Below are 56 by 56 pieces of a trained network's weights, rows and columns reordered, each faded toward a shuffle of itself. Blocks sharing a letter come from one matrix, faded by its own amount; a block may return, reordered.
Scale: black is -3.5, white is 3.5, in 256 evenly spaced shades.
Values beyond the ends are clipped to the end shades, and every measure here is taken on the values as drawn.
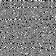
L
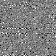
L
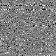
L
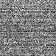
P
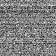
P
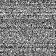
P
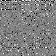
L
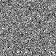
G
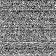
P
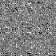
L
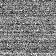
P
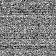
P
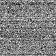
P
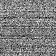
P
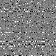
L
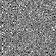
G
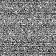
P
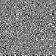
L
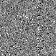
G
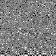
L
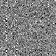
G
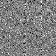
G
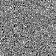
G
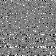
L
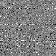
L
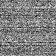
P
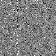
G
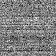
P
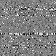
L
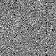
G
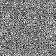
G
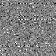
L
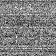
P
